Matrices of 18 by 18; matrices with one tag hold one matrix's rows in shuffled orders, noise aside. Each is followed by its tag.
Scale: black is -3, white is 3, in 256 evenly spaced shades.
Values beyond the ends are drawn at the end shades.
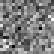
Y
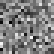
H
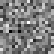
H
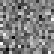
Y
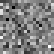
Y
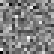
H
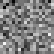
Y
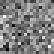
Y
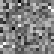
Y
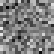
Y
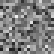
H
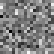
H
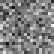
Y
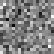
Y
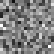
Y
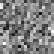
Y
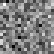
Y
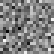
Y
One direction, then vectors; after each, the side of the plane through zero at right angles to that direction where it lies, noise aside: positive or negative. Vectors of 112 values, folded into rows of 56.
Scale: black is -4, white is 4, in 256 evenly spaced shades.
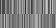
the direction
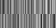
positive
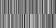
positive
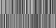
negative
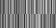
positive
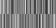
negative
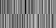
positive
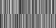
negative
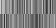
negative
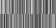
negative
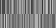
positive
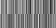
negative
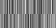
negative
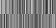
negative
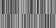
positive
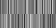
positive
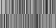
negative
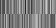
positive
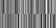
positive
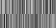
negative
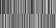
positive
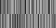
positive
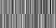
negative
